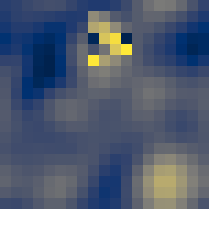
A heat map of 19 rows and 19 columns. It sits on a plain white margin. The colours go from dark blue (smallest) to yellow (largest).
An odd patch, rougher than its surroundings, sits in the top middle. Overall the values sit about 30% of the way up the scale. The ninth with the lowest average is the top left. Values change most from cell to cell in the top middle. Most values sit low, with a long tail of high ones. No regular stripes run through it.
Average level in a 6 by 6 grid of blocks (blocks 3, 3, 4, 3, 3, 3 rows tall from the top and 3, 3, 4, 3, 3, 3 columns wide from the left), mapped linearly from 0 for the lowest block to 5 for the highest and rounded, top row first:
1 1 2 2 3 1 / 1 0 3 4 1 0 / 1 1 3 3 3 2 / 2 2 2 2 2 2 / 2 2 2 1 4 3 / 2 3 1 2 5 4
